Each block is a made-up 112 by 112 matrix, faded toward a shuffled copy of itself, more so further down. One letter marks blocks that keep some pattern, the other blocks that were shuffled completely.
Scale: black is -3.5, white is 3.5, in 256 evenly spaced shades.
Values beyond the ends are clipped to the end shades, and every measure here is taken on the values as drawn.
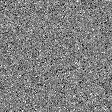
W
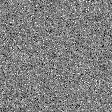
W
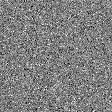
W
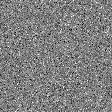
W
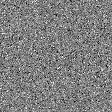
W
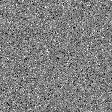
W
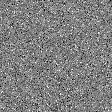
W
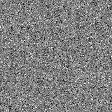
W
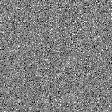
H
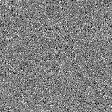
H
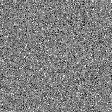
H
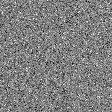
W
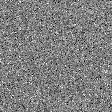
W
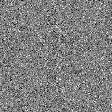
H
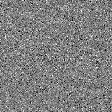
H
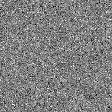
H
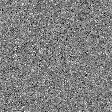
W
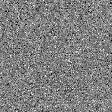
H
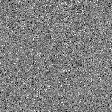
H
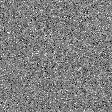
W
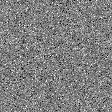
W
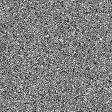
W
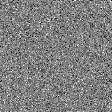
H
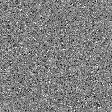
H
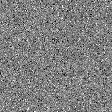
H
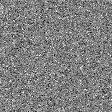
W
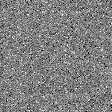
H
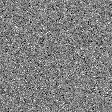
W
